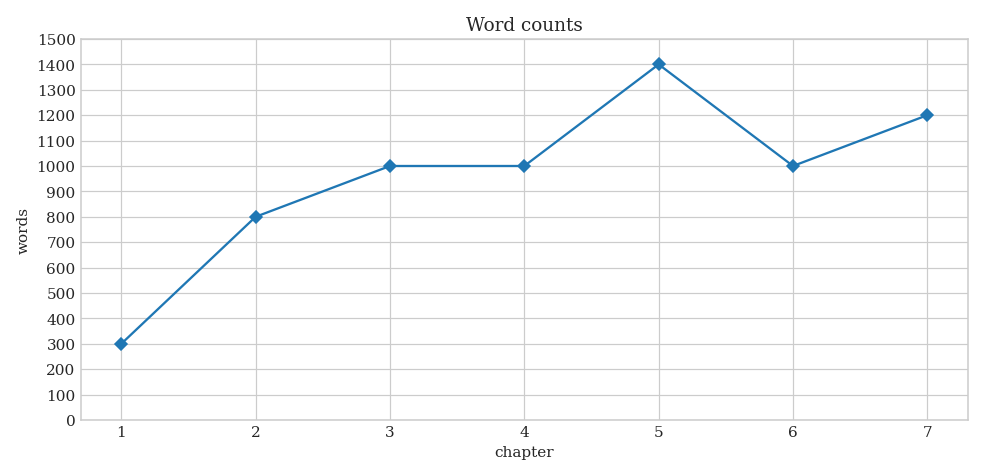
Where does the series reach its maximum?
5
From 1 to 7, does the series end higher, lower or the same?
higher
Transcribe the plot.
Title: Word counts
x-axis: chapter, ticks 1 2 3 4 5 6 7
y-axis: words, ticks 0 100 200 300 400 500 600 700 800 900 1000 1100 1200 1300 1400 1500
Values:
300 800 1000 1000 1400 1000 1200
